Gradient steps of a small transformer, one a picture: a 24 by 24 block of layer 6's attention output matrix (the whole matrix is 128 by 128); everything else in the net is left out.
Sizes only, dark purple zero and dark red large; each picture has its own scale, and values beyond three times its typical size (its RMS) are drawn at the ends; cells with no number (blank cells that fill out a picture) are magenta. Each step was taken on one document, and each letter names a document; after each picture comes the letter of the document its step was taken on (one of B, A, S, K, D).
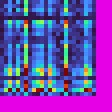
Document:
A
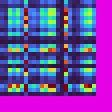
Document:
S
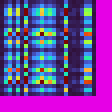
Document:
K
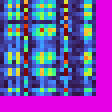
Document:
K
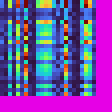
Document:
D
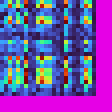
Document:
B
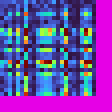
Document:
D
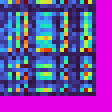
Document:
D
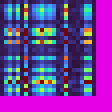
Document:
K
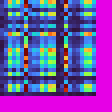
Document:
S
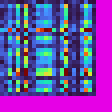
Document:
D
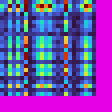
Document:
B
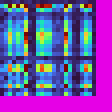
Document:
B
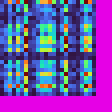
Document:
D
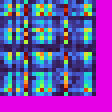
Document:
A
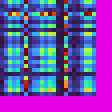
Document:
S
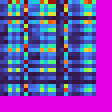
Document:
S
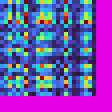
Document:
B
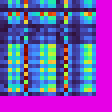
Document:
S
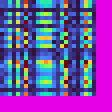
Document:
D
